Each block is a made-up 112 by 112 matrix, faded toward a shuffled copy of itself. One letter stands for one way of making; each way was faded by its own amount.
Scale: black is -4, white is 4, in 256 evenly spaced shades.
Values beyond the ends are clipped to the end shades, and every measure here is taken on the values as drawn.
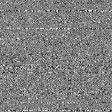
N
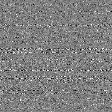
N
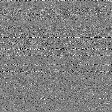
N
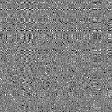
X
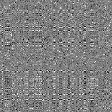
X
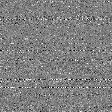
N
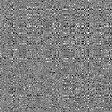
X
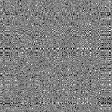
X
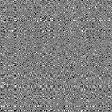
X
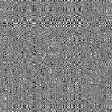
X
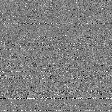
N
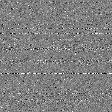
N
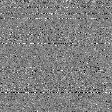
N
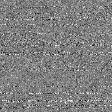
N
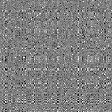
X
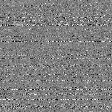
N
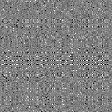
X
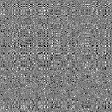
X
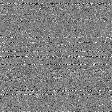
N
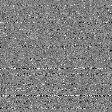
N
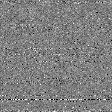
N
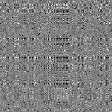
X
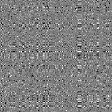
X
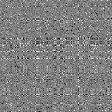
X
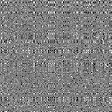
X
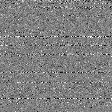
N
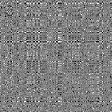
X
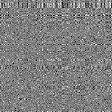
X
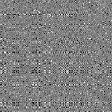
X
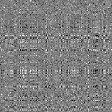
X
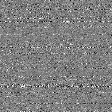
N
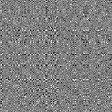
X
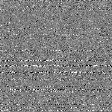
N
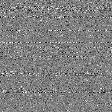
N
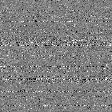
N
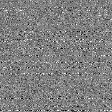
N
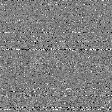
N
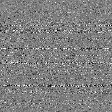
N
